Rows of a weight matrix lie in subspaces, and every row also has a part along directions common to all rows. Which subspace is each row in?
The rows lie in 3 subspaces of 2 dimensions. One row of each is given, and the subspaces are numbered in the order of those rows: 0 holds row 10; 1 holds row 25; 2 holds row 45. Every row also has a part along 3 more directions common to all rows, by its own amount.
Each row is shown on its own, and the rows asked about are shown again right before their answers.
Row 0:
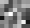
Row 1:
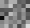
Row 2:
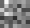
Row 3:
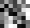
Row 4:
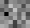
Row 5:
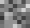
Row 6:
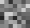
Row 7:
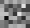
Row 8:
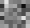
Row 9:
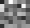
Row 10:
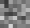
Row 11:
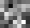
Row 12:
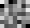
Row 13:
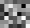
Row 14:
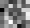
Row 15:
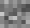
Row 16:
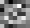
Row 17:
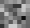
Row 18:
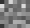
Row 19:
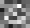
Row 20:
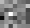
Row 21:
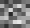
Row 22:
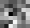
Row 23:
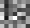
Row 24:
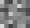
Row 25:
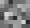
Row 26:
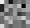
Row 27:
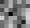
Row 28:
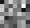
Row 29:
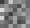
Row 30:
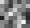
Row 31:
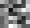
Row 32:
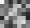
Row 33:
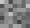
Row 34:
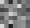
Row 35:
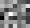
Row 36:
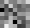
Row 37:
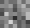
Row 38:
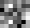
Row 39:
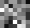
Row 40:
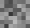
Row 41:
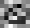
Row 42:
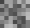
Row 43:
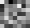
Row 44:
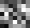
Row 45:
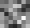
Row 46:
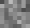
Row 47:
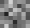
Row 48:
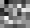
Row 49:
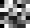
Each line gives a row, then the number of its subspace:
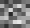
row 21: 2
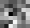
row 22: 0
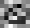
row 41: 2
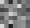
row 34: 0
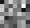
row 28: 2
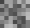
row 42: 1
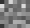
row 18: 2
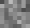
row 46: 2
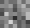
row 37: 1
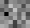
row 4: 0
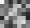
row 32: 1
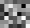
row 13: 0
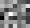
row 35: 2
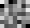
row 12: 2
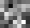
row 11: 1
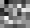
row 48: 0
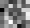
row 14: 1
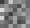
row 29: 1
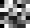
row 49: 0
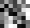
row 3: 1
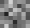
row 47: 0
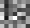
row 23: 0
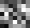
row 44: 1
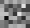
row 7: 0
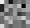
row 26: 2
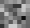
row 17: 2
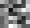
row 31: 2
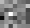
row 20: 2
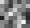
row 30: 1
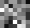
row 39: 1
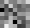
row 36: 1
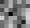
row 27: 1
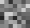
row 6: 2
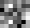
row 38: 1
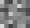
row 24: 0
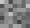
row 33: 2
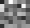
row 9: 2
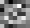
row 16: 2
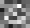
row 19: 2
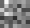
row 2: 0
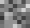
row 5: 2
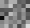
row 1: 2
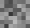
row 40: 0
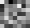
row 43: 2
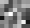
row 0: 1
